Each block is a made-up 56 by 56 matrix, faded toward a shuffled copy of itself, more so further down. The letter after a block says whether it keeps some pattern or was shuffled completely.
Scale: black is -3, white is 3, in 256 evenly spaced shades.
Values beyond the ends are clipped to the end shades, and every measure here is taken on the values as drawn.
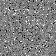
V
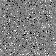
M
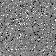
M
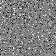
M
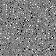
M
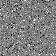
M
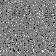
M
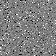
M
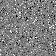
V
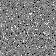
M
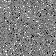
V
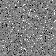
V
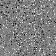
M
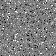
V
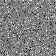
V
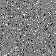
M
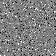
V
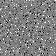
V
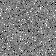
V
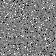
V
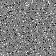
V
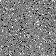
M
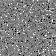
V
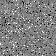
V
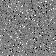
V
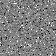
V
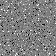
M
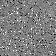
M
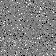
M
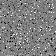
M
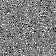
V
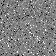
V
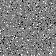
V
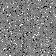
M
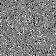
M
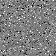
V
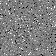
V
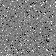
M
